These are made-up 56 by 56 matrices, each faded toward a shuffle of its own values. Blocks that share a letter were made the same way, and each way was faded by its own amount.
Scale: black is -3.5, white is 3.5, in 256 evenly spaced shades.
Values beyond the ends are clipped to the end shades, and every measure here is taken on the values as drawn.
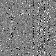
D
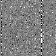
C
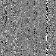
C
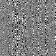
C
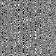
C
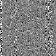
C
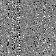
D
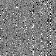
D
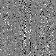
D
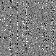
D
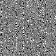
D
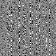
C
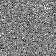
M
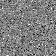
M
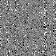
D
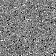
M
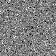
M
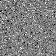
M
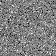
M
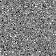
M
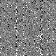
D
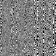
C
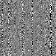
C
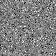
M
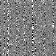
C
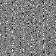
D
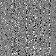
D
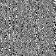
C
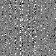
D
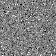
M
